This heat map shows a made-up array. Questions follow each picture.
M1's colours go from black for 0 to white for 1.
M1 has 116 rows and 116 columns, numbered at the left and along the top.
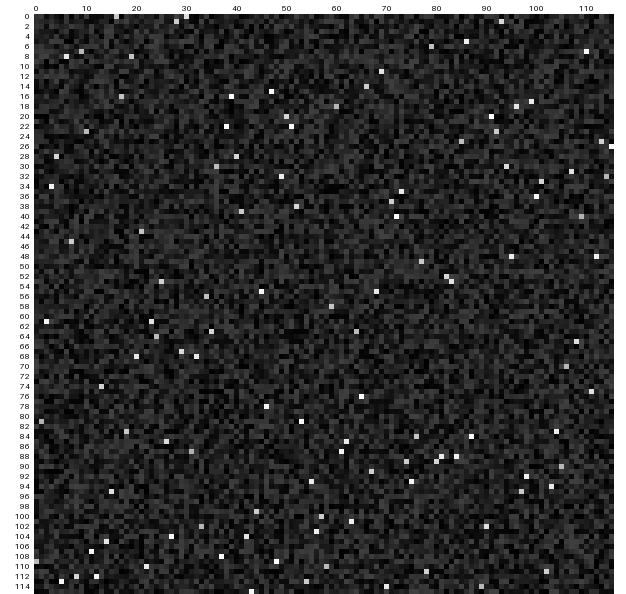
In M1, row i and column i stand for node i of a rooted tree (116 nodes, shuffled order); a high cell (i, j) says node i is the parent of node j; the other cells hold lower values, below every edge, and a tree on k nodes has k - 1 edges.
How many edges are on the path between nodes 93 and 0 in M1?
5
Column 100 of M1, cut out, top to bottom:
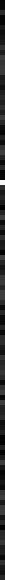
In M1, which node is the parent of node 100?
36
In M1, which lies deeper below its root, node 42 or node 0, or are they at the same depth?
node 0
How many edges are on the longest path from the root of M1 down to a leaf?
12
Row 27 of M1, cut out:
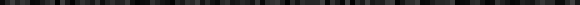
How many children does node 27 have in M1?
0
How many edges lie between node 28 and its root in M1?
3
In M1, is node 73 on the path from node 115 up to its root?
no
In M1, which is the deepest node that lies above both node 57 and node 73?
1
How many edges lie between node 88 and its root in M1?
0
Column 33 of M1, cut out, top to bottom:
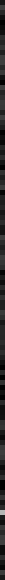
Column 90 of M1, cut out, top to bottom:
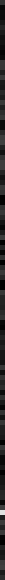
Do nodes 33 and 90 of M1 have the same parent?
yes
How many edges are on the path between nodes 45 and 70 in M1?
5
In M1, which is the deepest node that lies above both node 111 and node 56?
1
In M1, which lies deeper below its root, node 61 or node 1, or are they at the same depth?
node 61
